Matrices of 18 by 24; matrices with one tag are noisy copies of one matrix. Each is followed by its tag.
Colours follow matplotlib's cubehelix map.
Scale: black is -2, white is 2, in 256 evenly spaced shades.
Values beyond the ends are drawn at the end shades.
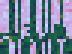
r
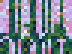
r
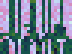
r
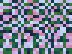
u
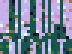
r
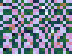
u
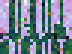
r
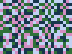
u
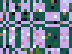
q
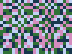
u
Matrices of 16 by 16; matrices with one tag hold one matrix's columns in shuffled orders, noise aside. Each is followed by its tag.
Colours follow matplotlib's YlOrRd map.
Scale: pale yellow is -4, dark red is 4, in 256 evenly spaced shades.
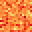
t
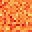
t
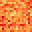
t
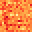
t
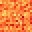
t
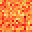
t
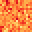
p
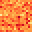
t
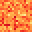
t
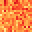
p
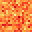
t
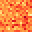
t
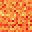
t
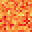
t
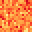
p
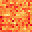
t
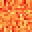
p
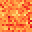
t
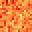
p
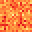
t
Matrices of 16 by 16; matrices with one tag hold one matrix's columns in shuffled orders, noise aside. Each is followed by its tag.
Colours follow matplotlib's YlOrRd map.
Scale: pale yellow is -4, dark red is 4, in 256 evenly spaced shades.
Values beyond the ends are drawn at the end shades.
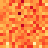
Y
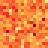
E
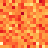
Y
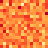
Y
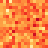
E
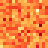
E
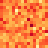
E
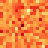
E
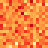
Y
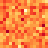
E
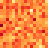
E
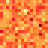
E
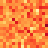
E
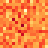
E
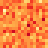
E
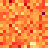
Y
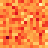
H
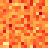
Y
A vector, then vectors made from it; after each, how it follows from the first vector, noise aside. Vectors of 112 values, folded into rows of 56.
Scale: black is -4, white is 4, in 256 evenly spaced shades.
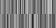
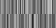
copied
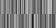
copied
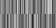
copied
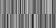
copied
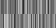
reversed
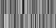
reversed
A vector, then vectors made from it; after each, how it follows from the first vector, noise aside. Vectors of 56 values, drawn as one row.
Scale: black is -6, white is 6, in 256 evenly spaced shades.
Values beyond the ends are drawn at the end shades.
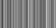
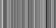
negated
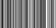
scaled up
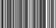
scaled up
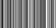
scaled up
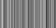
negated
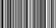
scaled up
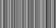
negated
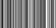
scaled up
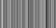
negated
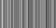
negated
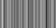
negated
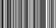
scaled up
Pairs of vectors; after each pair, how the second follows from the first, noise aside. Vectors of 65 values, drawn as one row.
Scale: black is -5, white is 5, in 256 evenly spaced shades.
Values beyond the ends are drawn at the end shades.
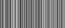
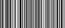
scaled up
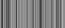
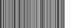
shuffled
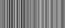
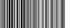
scaled up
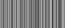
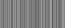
shrunk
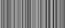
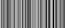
scaled up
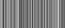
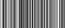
scaled up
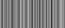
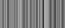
shuffled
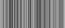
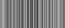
shuffled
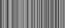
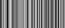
scaled up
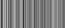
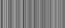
shrunk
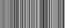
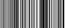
scaled up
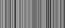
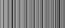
shuffled
